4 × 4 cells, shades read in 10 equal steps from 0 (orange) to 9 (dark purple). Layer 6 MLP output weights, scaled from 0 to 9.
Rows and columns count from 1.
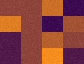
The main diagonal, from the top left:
5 5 3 8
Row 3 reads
8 5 3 5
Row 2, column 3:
9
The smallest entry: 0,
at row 4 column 3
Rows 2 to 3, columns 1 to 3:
1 5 9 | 8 5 3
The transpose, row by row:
5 1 8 8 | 5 5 5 5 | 2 9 3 0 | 9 4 5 8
